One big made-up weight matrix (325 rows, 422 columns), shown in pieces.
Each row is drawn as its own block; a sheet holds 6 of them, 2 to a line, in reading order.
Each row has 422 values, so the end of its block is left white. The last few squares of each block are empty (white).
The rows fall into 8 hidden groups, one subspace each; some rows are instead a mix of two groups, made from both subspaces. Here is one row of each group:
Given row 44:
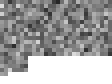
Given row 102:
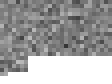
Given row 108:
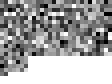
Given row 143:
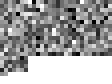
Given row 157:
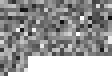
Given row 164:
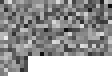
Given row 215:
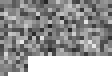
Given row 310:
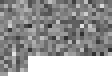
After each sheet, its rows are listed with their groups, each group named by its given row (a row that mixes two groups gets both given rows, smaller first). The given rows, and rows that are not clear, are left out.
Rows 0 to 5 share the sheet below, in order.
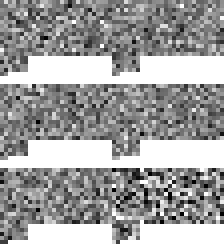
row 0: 108 and 215
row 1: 108 and 157
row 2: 143
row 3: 310
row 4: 44
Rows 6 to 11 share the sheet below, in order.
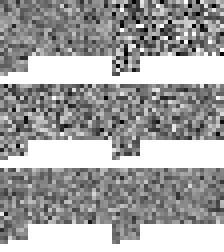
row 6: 102
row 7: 310
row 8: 108
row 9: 108
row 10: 143
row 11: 108
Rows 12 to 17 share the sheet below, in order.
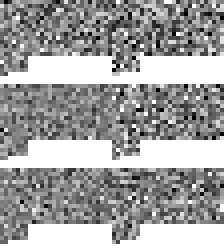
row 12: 44
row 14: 143
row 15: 310
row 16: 108
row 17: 157
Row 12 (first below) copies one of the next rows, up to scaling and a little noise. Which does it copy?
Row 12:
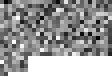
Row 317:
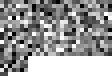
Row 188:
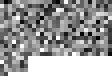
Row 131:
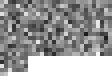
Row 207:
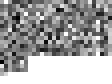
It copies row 188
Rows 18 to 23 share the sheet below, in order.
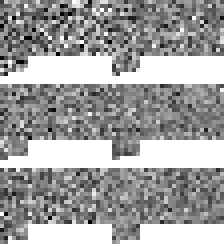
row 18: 102
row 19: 157
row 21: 164
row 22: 143
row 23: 143 and 310
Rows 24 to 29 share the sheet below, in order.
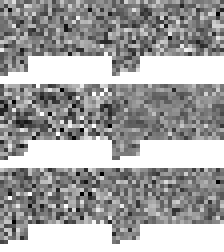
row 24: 108
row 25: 215
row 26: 102
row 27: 102
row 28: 310
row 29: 108
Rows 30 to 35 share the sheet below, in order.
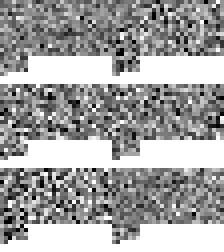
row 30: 157
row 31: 310
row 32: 102 and 157
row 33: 108
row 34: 310
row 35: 102
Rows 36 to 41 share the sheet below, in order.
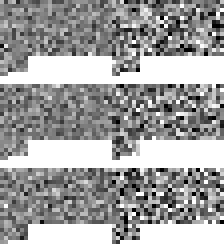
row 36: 143
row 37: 215
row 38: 44
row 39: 164
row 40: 164
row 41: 310
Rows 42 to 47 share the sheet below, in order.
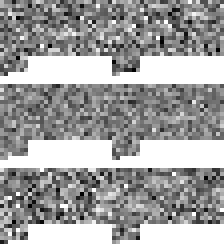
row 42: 157
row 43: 164
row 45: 157
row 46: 310
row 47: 102
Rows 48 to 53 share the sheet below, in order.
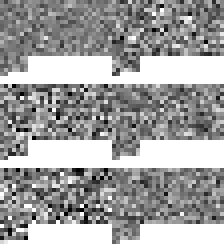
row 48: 108
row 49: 102
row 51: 215
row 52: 102
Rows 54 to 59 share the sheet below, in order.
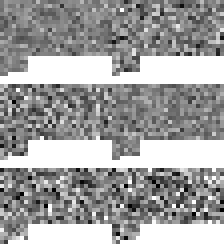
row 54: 102
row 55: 108
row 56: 44
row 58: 164
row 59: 102
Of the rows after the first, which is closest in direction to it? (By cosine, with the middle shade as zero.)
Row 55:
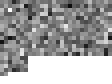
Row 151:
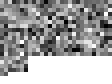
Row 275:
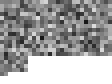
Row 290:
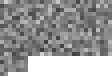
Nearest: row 275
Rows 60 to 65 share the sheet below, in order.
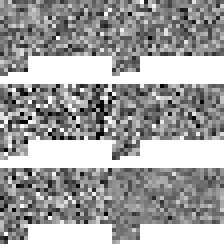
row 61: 143
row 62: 157
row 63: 164
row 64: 157
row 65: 44 and 102
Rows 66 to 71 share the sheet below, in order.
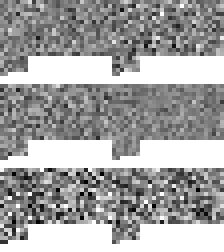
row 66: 143
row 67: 44 and 108
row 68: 44
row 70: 310
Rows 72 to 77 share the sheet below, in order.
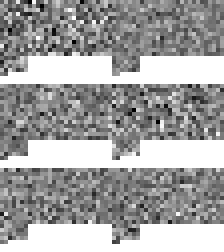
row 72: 143
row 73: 164
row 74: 44 and 102
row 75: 164
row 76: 143
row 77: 102
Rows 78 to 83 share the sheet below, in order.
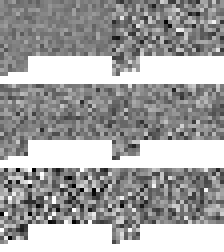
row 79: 164
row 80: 157
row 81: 102
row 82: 143
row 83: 310
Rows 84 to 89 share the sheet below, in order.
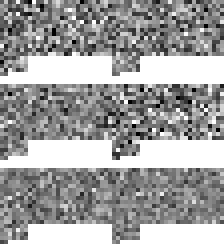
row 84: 143
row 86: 108
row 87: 157
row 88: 310
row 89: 310
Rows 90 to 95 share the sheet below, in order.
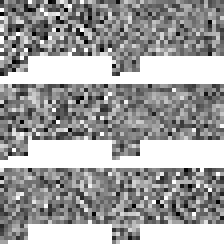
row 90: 164
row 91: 44
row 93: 102
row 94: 164
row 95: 102
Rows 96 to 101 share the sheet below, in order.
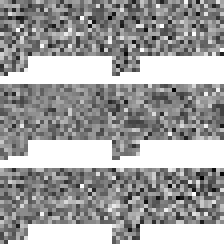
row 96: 157
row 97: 310
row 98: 157
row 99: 102
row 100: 157
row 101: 164
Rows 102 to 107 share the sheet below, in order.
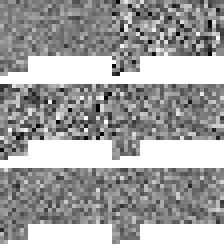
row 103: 44
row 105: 108
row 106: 44
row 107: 108
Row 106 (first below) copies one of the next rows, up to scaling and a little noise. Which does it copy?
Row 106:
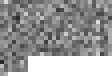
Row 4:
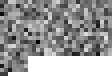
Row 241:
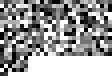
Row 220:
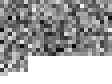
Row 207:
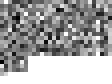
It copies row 207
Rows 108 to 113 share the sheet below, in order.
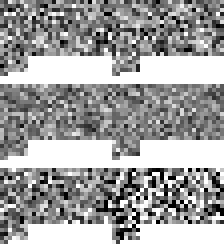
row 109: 215
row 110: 215
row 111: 102 and 157
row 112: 108
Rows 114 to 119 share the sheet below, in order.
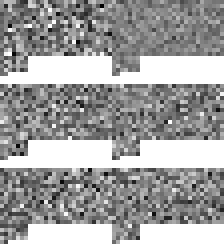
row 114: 310
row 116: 108 and 164
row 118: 102
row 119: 157
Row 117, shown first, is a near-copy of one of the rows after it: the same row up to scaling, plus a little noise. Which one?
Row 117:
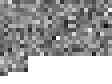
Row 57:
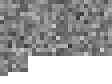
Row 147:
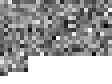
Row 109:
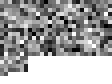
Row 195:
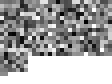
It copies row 147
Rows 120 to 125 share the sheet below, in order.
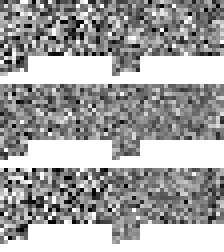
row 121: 102
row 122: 157
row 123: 108
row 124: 143
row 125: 157
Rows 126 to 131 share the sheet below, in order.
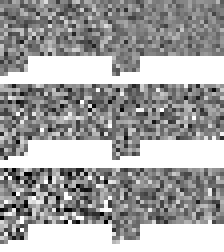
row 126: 215
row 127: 157
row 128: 157
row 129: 310
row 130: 108
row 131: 44
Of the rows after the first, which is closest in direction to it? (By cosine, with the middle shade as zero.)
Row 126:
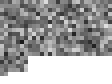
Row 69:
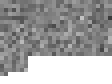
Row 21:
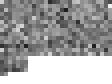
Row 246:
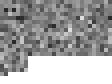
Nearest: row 21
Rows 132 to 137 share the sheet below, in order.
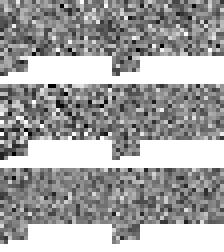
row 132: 102
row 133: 157
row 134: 164
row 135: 310
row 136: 143 and 157
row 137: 143
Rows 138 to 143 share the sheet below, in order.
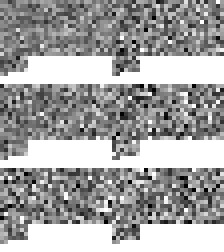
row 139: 310
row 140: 102 and 143
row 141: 143
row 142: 108
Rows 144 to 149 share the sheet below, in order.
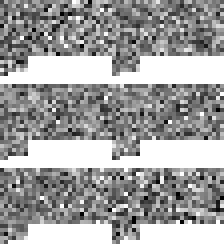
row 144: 102
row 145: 215
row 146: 215
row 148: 102
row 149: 108
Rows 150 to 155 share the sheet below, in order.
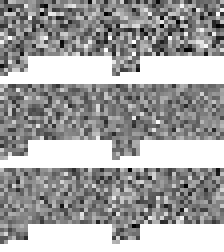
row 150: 108
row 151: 215
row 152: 44
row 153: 108
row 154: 102
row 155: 102 and 143
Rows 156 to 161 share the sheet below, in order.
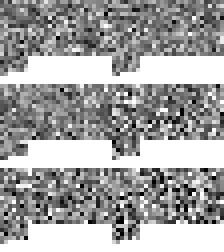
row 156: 215
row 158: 102
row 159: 157
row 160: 143 and 157
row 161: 310
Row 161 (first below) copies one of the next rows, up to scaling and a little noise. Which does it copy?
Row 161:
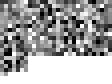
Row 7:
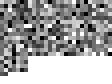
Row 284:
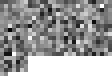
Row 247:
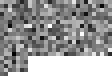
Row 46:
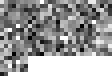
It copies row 284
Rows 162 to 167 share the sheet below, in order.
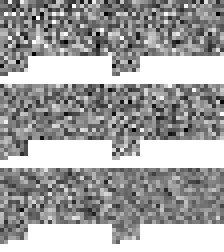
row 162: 108
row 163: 108
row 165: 44
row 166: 215
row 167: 164
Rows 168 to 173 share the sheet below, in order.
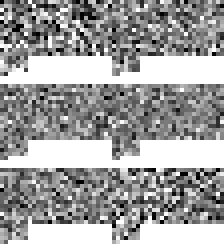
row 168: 164
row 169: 157 and 164
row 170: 108
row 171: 108
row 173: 143 and 310
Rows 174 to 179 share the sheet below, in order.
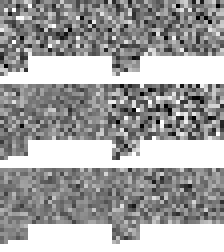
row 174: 157
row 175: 102
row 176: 157
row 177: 164
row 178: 102
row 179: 102
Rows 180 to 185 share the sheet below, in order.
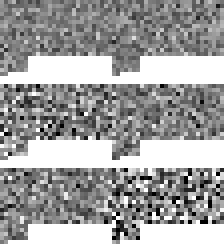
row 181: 102 and 157
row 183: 164
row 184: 108
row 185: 143
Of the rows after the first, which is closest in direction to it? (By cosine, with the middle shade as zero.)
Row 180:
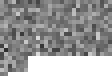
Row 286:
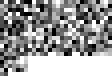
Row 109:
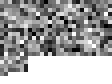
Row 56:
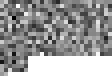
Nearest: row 109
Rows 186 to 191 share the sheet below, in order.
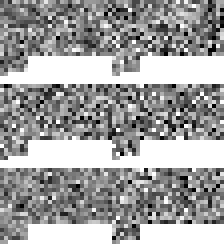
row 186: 215
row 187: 157
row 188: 44
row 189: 108 and 143
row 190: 102
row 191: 143
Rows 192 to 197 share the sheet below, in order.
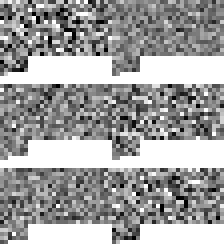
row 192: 164
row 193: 164
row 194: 44
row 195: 215
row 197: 164
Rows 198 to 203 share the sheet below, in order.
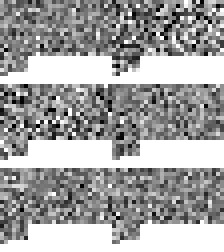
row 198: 143
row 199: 102
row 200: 157
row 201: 310
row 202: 157
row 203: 143
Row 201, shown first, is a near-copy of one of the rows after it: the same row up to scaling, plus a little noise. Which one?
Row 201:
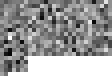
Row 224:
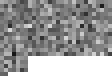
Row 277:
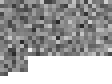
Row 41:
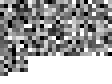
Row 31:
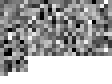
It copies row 31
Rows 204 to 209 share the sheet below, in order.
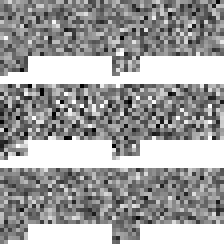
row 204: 164
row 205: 157 and 310
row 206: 143 and 164
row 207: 44
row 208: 215
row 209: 108 and 157
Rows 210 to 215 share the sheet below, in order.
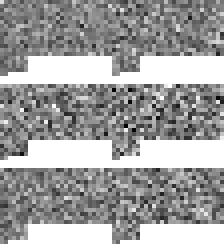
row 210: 164 and 310
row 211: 108
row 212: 164
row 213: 44
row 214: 164
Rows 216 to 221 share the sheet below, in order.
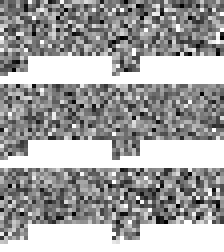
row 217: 108
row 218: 143
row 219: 108
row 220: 44
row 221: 44
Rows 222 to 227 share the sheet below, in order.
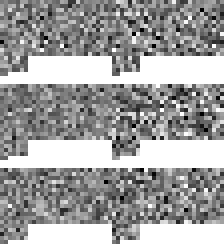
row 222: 44 and 108
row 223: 108
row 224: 310
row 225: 215
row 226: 108
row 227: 143
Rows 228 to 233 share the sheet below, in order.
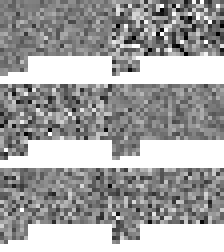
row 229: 102
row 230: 157
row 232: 157
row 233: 143
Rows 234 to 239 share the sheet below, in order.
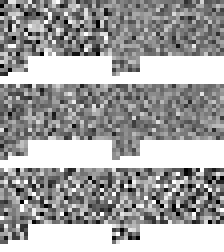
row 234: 44
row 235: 102
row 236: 143
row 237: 108
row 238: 108
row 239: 102
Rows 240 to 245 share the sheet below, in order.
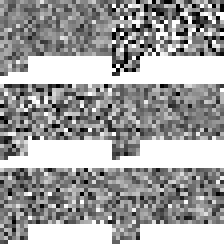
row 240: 310
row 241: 44
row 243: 164
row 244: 310
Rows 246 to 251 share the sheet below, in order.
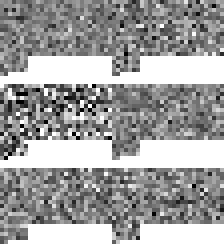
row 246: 157
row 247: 310
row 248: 157 and 310
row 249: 215
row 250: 102
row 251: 157
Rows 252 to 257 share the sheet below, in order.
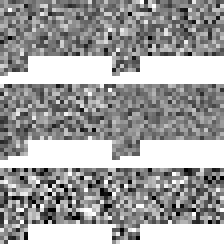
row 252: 108
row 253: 143
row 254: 164
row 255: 164
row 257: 102
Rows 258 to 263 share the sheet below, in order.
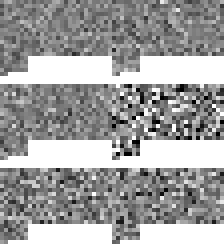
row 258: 44
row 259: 164
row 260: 157
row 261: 108
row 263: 310
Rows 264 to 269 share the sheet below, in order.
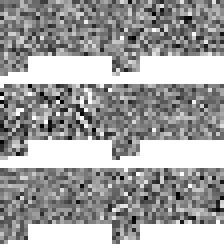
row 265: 102
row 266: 164
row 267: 157
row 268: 157
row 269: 108
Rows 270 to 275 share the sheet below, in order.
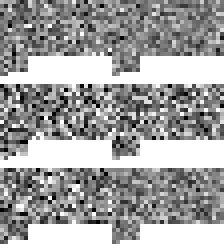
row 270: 310
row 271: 108
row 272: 102
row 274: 102
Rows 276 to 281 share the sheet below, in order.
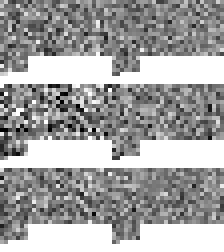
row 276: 44
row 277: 310
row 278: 164
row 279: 44
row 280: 164
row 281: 157
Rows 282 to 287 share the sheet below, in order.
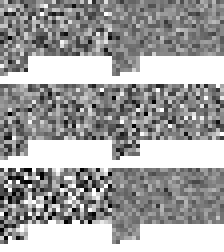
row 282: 108
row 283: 164
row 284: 310
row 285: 310
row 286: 143
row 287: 164
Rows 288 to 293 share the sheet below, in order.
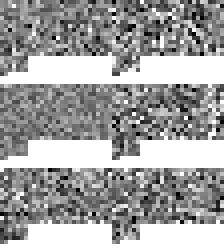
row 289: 164
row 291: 157
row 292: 164
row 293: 108
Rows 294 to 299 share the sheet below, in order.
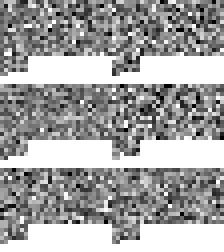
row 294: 310
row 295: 164
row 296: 157
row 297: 44
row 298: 108
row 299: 215
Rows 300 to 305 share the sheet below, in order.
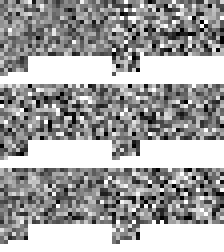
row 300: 143
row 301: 157
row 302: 164
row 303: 108 and 143
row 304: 215
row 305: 215
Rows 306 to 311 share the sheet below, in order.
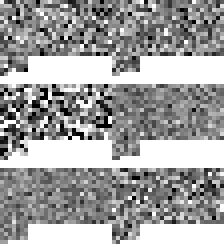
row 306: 102
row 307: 143
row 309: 310
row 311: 157
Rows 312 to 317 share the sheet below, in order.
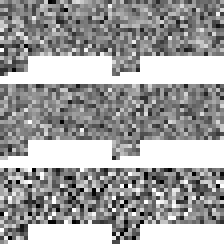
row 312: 164
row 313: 215
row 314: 102 and 310
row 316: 143
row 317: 44
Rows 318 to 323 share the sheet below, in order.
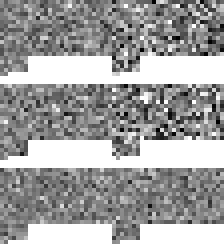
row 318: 108 and 215
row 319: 310
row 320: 164
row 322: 102
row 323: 143
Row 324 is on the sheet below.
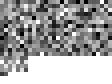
